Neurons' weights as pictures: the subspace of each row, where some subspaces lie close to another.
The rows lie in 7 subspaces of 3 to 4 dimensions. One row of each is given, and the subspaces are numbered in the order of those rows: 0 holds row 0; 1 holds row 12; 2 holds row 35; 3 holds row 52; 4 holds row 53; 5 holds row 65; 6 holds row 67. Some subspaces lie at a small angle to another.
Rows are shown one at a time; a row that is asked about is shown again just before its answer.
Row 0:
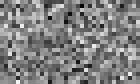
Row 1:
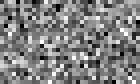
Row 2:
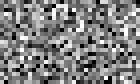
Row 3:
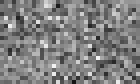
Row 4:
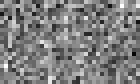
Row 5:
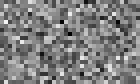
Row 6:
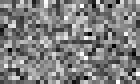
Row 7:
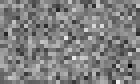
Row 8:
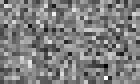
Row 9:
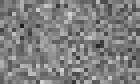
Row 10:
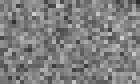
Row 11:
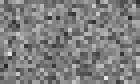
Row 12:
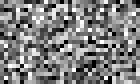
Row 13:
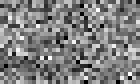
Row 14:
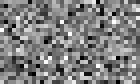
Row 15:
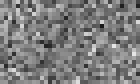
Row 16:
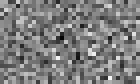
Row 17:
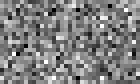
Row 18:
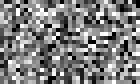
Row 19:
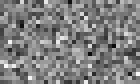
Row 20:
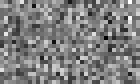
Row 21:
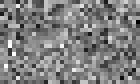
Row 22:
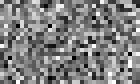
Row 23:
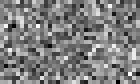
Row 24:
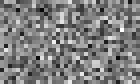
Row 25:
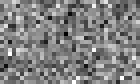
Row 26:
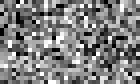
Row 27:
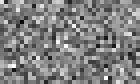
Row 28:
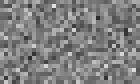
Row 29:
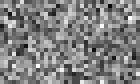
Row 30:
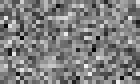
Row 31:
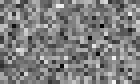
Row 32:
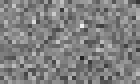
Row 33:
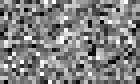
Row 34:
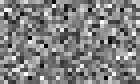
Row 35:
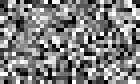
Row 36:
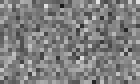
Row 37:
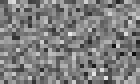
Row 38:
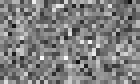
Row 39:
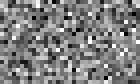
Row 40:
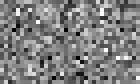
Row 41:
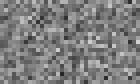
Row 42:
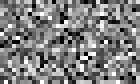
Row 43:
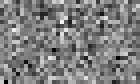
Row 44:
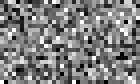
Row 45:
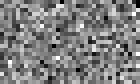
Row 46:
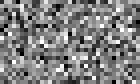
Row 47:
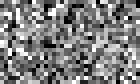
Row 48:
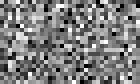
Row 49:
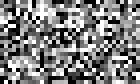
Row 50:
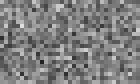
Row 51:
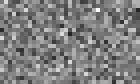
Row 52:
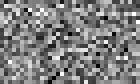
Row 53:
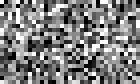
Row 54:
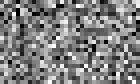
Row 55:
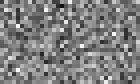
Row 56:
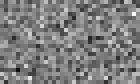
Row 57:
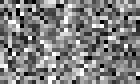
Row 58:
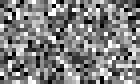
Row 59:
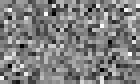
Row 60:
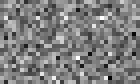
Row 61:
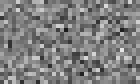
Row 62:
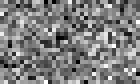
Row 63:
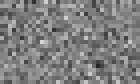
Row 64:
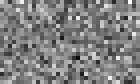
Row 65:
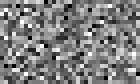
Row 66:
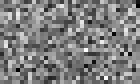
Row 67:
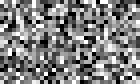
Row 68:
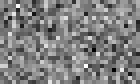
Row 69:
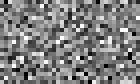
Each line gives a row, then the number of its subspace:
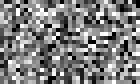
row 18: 3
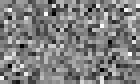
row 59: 5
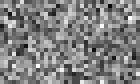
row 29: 5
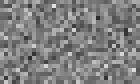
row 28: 1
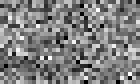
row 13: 0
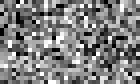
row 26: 4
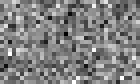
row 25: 6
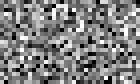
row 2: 1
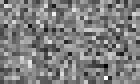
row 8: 3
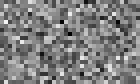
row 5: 3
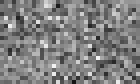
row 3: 6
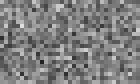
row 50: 2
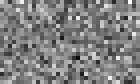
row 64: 4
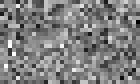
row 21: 0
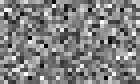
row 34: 5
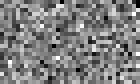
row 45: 3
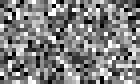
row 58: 5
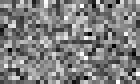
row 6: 1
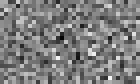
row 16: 4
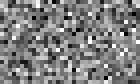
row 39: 2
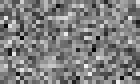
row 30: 6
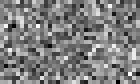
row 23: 1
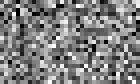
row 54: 3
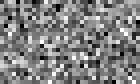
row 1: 2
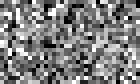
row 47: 1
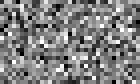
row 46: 2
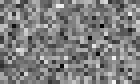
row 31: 2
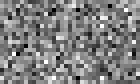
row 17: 5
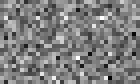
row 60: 5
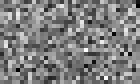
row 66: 1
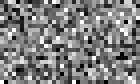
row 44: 2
